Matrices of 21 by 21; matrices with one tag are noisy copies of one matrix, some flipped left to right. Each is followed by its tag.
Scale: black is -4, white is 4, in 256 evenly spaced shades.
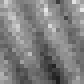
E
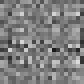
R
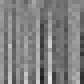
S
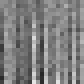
S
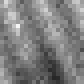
E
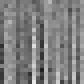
S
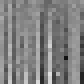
S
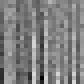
S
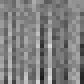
S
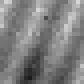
E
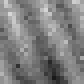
E
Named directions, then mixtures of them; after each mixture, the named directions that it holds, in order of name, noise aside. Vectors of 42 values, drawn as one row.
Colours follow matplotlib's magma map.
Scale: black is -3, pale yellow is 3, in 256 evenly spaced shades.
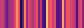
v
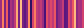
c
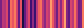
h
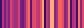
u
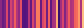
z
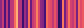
c, v, z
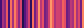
h, u, z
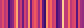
c, v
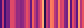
u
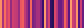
u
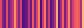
z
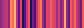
h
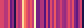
c, h, z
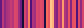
h, u, v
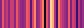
c, u, z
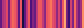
h
